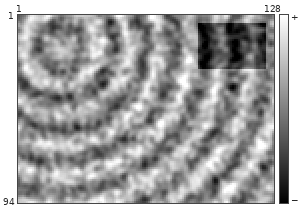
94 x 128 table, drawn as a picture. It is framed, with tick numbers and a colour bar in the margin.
The top right is the ninth with the lowest average. In the top right lies a patch that is lower than the rest. Rings spread out from the top left. Neither half mirrors the other.
